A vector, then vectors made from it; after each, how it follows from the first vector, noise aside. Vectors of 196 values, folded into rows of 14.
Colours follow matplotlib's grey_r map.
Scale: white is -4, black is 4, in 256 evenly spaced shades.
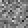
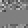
partly zeroed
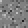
partly zeroed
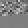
partly zeroed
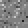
partly zeroed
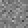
shrunk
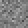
shrunk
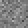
shrunk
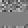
partly zeroed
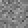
shrunk
